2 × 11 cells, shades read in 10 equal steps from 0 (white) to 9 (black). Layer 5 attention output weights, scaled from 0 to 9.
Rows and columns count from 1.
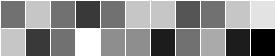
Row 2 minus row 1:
-3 5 0 -7 -1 2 6 -1 -2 6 8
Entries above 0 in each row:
11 10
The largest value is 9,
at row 2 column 11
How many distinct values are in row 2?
8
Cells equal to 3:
1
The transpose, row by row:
5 2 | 2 7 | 5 5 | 7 0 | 5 4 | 2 4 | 2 8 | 6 5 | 5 3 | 2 8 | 1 9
